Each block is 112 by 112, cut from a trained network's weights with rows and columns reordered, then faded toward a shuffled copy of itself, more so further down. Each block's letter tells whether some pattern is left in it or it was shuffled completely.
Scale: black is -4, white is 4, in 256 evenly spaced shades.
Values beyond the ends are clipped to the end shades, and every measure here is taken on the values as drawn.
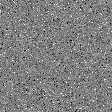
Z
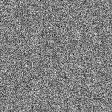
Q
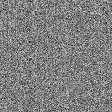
Q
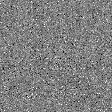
Q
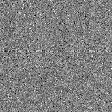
Q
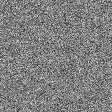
Z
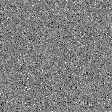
Q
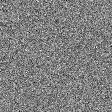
Z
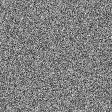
Z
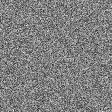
Z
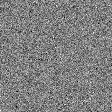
Q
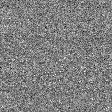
Q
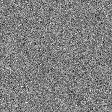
Z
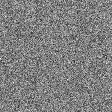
Q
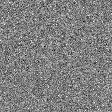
Z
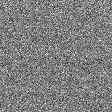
Q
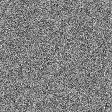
Z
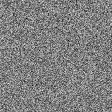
Q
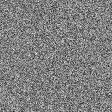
Q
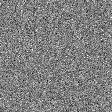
Z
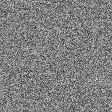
Z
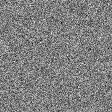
Z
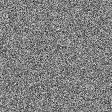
Z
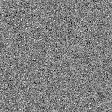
Q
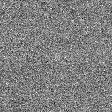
Q
